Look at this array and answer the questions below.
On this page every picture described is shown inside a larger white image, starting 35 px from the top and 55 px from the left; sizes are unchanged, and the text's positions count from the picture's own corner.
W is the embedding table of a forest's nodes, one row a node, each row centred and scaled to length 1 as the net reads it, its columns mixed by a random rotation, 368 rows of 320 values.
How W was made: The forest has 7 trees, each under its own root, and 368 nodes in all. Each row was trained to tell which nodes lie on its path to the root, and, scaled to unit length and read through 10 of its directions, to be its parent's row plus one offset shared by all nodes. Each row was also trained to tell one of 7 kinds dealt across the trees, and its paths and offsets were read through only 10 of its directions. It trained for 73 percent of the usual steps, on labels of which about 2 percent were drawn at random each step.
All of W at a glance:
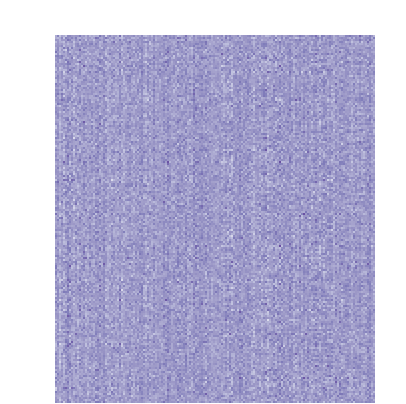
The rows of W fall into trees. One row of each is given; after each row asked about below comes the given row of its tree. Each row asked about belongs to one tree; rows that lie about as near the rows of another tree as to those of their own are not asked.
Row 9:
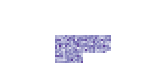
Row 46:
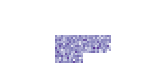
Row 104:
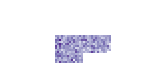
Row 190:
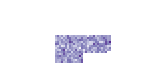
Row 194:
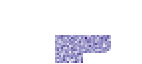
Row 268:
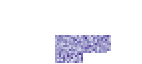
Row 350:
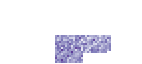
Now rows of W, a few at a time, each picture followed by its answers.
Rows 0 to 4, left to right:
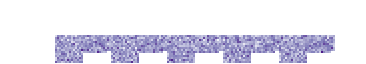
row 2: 104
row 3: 46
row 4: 46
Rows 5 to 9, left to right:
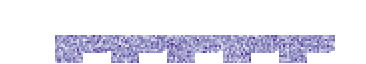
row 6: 46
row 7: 104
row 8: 190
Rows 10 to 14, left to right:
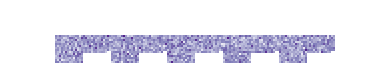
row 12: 194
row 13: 46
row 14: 194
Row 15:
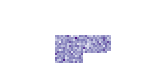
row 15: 194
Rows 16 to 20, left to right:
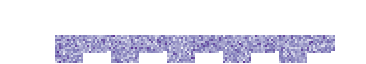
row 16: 194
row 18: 9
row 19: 350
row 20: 194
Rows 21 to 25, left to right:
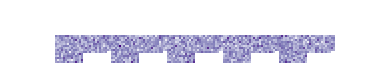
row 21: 268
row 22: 350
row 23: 46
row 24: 190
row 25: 104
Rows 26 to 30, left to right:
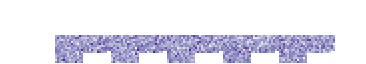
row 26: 194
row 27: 194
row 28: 194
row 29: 350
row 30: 46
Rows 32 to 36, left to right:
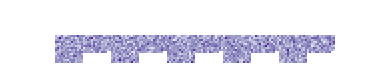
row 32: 190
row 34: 104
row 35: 350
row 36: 190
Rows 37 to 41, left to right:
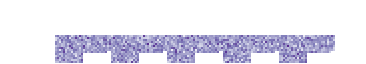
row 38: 350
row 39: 194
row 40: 194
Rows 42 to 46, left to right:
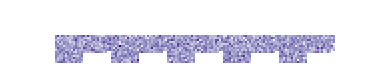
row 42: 268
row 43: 350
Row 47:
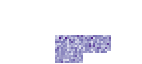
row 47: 190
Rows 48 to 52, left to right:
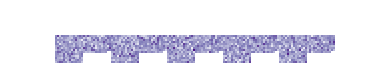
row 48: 268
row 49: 46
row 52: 190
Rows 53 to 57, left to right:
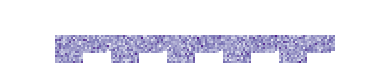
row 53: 46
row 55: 190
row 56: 9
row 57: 194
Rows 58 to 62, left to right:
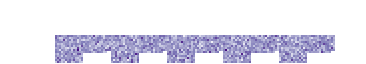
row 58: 268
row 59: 268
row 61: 46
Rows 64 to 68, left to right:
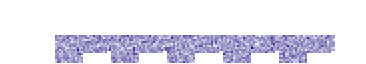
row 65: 268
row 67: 194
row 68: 350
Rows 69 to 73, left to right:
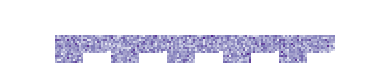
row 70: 190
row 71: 190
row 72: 190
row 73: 9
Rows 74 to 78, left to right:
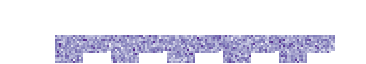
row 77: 104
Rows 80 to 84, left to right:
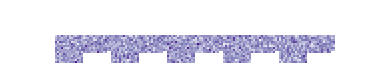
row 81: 268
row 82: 190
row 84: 46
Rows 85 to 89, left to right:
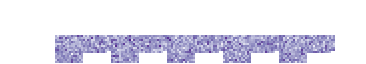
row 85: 46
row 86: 9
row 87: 104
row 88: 46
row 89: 104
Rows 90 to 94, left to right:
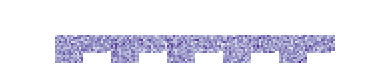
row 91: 104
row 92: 104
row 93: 190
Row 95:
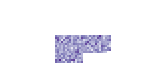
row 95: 104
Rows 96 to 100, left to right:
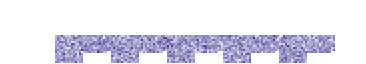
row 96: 194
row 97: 190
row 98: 104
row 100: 350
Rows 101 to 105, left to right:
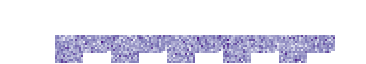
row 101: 104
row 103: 190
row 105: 9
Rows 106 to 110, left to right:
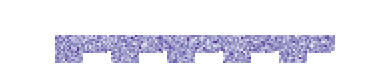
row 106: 350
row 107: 194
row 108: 268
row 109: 9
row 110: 104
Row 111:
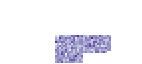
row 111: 190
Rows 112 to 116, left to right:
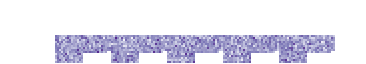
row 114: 46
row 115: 46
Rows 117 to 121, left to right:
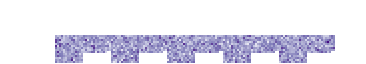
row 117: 104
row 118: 9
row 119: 46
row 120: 46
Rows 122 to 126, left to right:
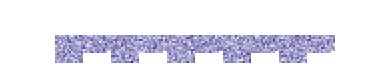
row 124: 194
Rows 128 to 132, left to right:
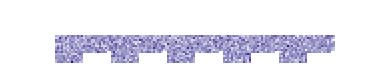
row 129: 46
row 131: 268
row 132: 350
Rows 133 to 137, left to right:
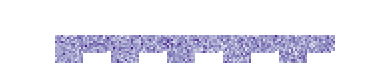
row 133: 190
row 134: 190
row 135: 104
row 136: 190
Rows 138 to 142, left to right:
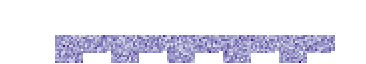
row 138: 350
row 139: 104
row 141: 194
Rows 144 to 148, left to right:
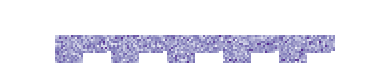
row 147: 46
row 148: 104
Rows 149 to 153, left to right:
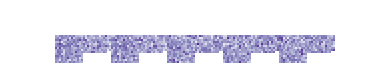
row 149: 350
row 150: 350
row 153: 104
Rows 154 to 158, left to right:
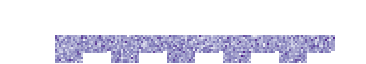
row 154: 9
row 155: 104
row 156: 350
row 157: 46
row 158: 9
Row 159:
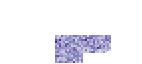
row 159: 190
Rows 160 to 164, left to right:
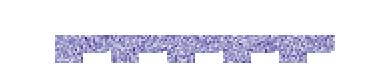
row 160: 190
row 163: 46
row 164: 104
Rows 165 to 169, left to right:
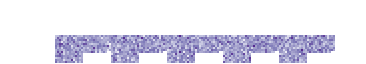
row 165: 104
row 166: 190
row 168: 190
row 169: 190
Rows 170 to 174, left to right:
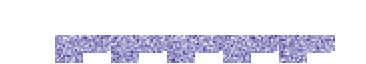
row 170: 104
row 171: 104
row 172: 104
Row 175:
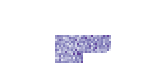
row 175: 9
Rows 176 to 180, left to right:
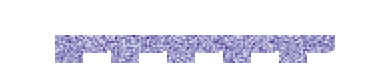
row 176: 350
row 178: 190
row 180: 190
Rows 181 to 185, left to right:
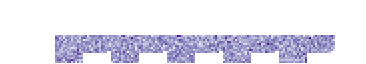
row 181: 104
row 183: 350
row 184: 46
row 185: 190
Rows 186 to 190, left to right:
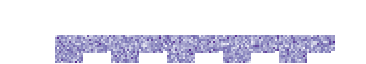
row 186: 350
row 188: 46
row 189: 268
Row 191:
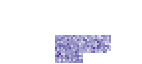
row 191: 350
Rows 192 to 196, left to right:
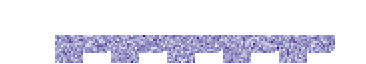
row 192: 46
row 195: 268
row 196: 190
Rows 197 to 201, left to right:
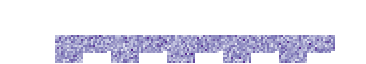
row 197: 190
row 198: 9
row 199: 190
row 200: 268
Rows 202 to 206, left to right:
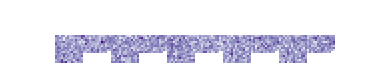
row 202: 46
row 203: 104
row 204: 350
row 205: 190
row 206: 190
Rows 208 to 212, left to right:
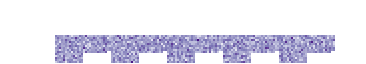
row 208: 194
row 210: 46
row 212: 46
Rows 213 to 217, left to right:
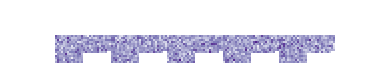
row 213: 46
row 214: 104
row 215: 46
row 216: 194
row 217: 104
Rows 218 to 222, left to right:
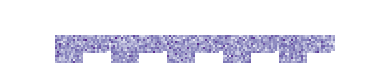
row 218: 46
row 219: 46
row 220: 190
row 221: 104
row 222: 350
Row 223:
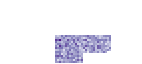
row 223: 268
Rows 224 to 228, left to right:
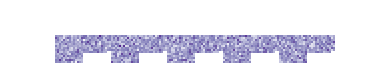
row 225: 350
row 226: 9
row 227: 46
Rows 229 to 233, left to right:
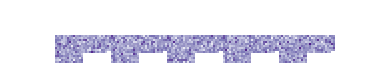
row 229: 46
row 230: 46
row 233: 190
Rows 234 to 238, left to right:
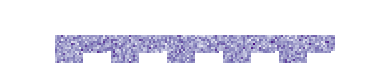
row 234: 194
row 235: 46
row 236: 350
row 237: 268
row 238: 104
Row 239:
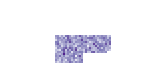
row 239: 190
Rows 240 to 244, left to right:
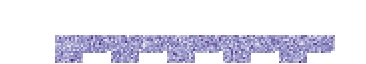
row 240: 9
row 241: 104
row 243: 194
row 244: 46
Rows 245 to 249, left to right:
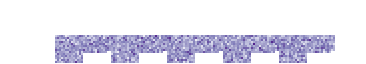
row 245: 46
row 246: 190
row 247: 104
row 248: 268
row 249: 46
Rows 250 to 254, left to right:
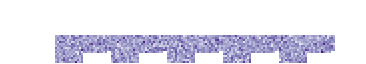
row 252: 194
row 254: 46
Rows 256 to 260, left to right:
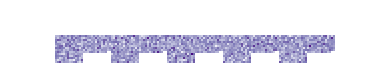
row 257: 190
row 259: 190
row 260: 190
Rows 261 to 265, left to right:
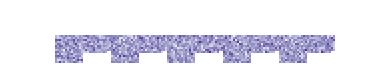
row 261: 268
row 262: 104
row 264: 104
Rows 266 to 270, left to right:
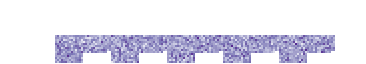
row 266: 350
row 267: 194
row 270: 194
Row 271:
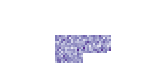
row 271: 194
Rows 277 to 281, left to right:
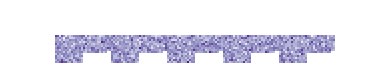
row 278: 268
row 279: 46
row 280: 194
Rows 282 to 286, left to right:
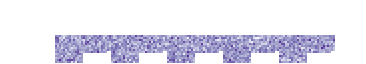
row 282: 104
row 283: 194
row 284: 104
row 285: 350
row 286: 190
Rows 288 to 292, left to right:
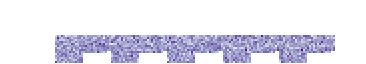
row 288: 46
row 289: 104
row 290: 46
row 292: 194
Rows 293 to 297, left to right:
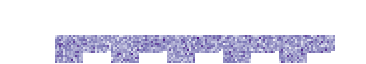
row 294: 9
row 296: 104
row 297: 194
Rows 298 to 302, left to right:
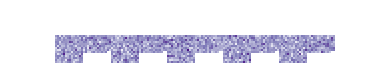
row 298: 190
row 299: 9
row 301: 268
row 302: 9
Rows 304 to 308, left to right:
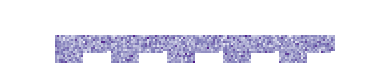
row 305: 190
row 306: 46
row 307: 46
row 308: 104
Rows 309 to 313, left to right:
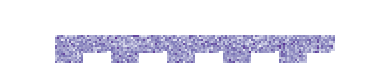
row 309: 104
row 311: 104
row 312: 350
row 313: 104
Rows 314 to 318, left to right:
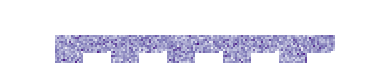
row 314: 194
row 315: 190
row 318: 190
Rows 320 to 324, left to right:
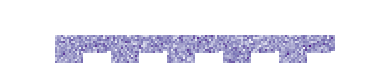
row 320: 190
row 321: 46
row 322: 190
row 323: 350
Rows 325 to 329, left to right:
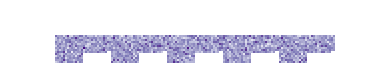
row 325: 194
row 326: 104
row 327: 190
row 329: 350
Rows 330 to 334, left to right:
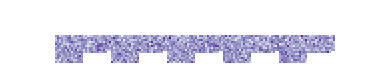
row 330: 46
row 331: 104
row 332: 104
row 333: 268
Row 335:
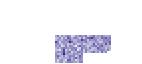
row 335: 190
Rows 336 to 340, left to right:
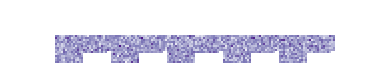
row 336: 190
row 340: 268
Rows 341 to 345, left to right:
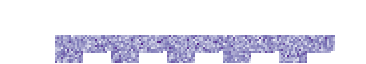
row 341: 104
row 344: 104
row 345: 46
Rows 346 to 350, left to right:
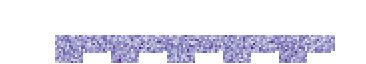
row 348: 46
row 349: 268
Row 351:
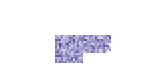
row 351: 104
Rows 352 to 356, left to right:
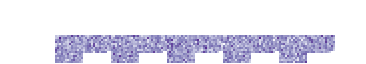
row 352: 190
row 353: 46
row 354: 104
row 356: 46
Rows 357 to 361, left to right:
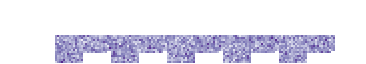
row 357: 268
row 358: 46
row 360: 9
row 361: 9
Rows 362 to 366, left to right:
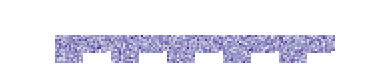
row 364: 190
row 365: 194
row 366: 104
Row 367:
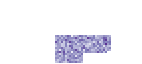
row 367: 194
